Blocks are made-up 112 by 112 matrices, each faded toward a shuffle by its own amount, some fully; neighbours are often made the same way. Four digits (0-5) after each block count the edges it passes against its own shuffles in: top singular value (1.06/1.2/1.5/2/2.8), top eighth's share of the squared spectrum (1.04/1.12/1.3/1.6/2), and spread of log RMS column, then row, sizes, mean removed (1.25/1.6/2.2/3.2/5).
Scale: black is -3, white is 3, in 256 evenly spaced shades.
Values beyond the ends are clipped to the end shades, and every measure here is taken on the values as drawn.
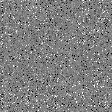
1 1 2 1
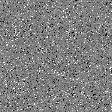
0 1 1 1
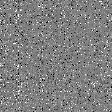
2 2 2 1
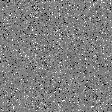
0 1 1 1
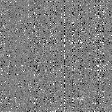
3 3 4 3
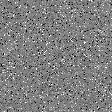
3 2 0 1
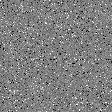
2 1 0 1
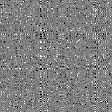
5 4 3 3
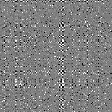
5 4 3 3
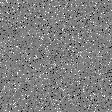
0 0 0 0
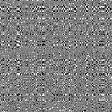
5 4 4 4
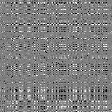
5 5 4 4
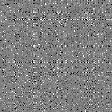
5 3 2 3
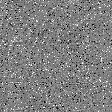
3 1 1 1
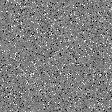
2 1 0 0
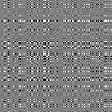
5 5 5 5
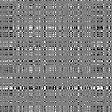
5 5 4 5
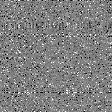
4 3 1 2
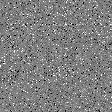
3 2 0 1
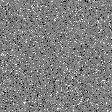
2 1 0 0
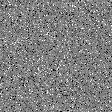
2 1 0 0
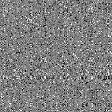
4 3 2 2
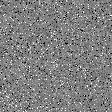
0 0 0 0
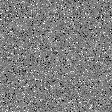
2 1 0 1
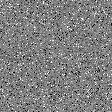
1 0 0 0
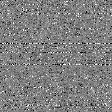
4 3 0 3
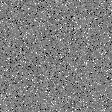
0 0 0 0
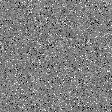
0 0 1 1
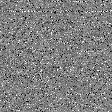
1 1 0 2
